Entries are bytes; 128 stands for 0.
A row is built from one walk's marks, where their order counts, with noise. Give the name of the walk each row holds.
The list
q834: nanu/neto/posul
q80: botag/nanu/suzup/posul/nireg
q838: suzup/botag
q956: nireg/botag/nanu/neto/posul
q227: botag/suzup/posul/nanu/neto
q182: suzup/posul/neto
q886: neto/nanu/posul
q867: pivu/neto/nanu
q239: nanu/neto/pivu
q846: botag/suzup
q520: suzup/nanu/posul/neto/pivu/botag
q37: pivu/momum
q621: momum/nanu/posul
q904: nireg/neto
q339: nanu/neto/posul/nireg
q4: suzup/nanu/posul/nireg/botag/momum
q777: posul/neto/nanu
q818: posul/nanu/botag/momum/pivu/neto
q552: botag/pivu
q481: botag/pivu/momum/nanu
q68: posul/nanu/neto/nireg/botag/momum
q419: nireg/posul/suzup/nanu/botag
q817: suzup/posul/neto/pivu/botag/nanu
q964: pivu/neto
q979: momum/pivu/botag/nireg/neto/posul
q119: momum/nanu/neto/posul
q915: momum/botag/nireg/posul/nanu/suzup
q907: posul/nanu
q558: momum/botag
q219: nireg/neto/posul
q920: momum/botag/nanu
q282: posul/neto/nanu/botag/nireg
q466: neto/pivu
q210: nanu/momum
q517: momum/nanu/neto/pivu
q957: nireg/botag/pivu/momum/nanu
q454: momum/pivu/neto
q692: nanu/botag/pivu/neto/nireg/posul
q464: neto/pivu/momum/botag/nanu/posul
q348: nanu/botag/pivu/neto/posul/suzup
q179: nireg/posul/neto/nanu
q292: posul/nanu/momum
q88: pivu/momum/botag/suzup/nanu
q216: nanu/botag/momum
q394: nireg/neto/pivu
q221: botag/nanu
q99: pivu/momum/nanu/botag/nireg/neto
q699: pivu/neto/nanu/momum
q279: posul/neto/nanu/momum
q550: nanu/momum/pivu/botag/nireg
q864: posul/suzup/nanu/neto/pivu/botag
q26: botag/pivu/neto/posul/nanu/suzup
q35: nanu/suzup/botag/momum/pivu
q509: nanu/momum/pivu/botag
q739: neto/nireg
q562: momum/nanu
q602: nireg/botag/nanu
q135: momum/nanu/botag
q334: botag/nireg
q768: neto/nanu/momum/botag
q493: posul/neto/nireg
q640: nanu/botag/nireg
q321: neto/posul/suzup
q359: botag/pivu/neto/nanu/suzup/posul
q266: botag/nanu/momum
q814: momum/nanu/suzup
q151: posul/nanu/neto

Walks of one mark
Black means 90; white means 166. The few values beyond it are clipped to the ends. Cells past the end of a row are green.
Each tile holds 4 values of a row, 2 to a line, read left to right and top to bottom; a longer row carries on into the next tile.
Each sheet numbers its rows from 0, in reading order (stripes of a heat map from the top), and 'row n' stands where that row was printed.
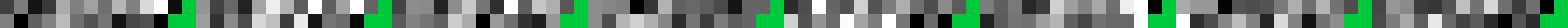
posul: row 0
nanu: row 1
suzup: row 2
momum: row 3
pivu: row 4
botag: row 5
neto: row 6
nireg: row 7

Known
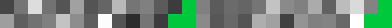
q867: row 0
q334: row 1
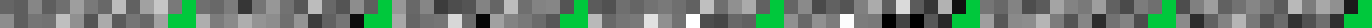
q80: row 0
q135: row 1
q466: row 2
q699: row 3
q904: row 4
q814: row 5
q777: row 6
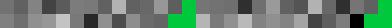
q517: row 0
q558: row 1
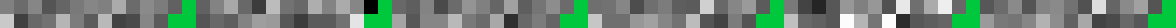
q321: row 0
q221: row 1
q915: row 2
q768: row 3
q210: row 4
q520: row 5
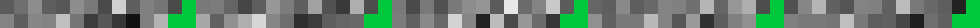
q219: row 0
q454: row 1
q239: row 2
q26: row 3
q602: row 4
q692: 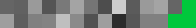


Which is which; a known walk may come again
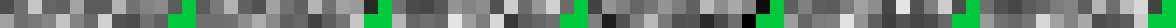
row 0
q88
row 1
q481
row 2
q216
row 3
q907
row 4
q182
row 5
q266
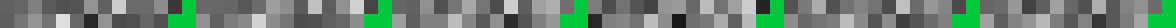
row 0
q394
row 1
q227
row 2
q692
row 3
q552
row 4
q817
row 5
q979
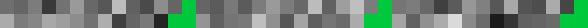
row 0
q135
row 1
q80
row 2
q454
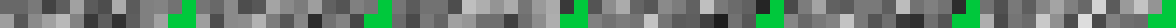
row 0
q119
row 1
q814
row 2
q846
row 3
q602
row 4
q179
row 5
q339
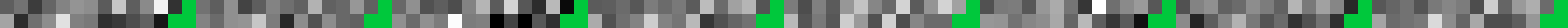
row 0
q151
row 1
q517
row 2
q904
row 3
q68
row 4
q640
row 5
q838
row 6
q777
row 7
q4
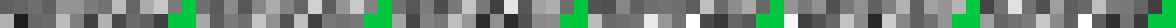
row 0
q493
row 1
q550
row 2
q834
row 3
q699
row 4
q739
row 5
q867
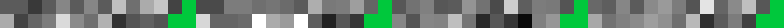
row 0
q279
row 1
q37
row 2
q219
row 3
q509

